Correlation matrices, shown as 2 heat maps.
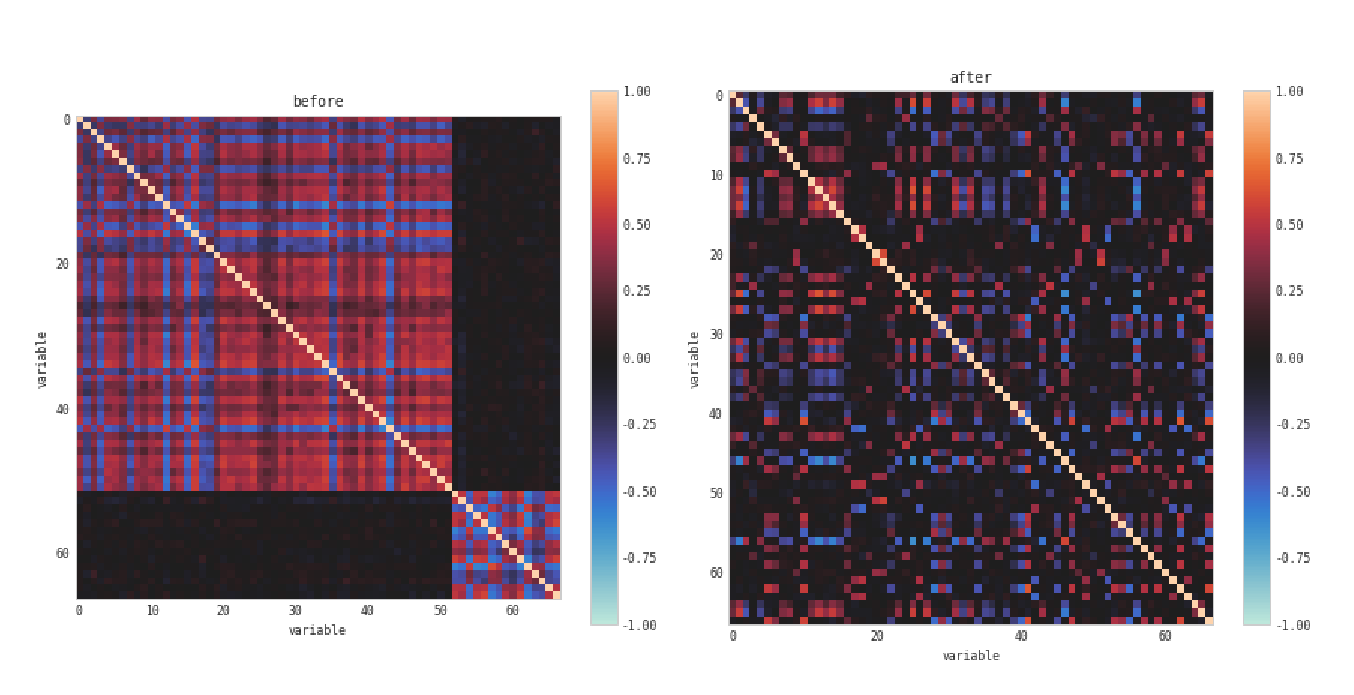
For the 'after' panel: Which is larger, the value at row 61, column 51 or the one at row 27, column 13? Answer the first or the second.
the second
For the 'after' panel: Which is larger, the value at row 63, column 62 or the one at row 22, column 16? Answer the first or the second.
the first
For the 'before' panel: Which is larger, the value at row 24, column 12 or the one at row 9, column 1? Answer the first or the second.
the second
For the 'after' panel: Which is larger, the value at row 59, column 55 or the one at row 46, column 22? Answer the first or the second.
the second
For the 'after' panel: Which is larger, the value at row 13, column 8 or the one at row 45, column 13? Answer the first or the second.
the first
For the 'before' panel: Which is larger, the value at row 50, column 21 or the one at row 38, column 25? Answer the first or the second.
the first
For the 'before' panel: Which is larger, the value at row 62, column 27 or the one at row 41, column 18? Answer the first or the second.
the first
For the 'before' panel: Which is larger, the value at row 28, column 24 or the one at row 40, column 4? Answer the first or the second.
the first
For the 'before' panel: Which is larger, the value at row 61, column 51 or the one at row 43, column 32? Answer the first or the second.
the first
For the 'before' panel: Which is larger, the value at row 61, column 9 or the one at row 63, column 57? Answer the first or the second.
the second
